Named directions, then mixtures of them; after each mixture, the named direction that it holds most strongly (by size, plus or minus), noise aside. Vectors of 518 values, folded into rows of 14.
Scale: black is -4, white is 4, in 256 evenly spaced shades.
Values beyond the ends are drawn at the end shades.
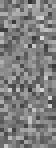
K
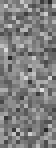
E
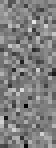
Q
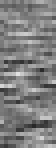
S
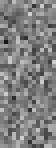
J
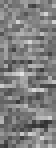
S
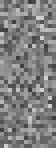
K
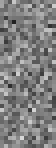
J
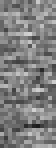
S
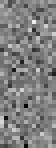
Q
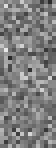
E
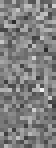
K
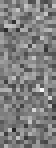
K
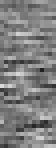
S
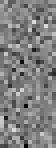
Q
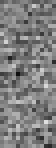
J
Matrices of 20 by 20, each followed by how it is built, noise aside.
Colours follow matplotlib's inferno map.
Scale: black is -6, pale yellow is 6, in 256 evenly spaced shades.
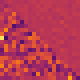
lower triangular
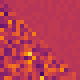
lower triangular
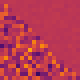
lower triangular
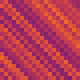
Toeplitz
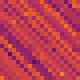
Toeplitz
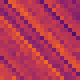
Toeplitz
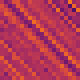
Toeplitz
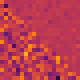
lower triangular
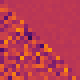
lower triangular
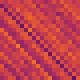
Toeplitz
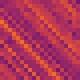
Toeplitz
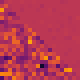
lower triangular
